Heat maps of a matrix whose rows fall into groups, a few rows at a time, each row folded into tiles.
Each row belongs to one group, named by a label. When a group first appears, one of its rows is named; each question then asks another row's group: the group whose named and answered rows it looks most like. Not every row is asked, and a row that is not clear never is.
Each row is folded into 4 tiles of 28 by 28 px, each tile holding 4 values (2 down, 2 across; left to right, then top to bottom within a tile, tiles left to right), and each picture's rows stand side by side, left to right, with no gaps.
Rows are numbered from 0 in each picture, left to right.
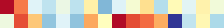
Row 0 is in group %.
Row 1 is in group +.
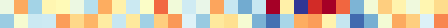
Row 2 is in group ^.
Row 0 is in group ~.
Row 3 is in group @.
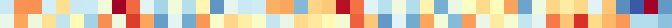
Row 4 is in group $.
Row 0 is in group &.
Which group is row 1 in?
%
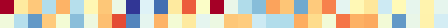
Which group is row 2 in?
^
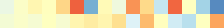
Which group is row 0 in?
~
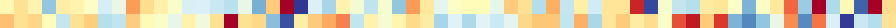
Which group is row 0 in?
+
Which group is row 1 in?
&
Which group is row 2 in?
^
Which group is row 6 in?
+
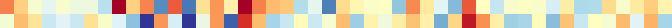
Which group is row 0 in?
%
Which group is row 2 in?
&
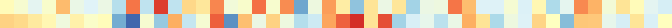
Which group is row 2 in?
$
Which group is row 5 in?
&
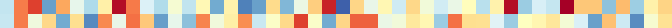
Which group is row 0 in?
&
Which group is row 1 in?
%
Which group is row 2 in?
^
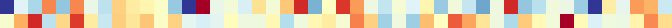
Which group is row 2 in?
~
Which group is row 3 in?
%
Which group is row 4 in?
^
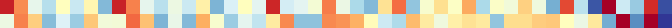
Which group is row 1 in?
%
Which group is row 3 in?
^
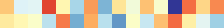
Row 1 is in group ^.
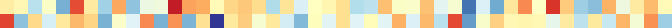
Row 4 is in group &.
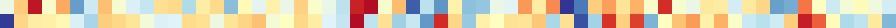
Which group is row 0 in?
$
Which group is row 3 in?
&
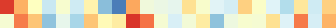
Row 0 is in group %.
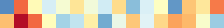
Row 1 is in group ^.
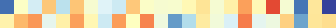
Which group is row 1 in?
+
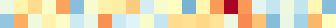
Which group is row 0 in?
$
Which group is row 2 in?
%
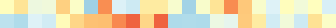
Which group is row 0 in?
~
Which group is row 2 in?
%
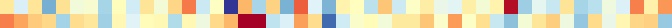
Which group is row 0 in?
+
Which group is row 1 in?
~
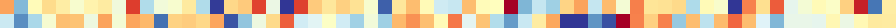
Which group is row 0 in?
@
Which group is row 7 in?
~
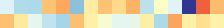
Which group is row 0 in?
^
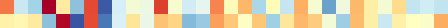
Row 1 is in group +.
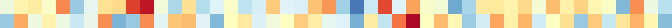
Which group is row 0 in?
$
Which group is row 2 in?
^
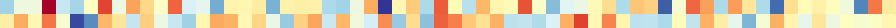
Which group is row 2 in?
+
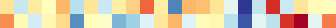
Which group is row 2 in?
@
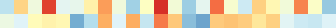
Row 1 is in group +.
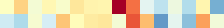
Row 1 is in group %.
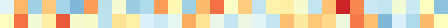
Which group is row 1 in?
^
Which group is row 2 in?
~
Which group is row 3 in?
%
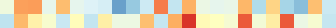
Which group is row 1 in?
@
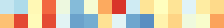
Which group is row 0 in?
+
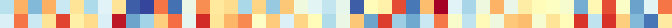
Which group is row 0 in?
~
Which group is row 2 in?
+
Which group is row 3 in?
$
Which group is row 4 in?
@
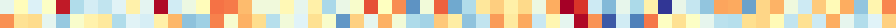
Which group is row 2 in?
%
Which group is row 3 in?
$
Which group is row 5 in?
%
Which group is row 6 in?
^
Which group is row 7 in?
$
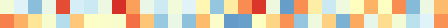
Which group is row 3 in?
$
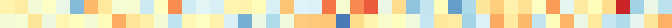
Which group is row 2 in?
~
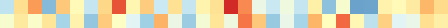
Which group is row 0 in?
&
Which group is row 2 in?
%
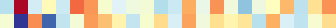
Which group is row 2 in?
$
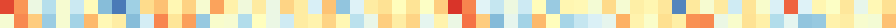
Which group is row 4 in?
%
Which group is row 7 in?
@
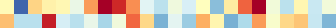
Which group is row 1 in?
%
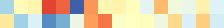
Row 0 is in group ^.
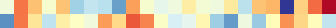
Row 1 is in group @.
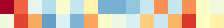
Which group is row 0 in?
%
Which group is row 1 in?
@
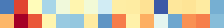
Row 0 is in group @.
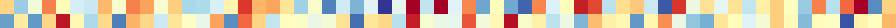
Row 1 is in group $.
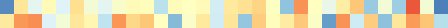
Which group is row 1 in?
+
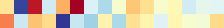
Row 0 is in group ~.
